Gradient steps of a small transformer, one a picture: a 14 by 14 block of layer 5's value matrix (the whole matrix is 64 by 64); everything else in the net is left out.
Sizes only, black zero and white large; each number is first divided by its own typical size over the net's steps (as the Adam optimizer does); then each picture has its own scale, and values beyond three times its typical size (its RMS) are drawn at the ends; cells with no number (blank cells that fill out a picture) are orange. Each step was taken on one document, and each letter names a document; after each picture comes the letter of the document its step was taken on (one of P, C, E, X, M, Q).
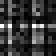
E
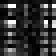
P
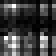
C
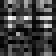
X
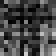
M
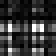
E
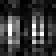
E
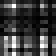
C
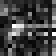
M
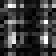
P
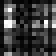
P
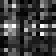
C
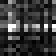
P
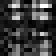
X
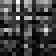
X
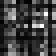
P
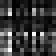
E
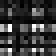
E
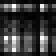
C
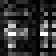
P
